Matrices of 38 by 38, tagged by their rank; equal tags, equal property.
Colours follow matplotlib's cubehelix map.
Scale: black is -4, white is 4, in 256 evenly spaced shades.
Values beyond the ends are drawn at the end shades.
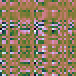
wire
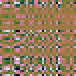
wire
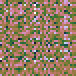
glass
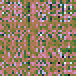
glass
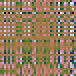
wire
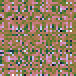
glass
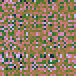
glass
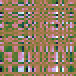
wire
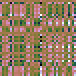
wire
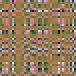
wire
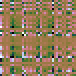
wire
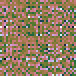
glass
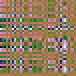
wire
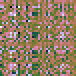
glass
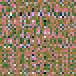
glass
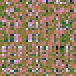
glass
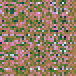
glass
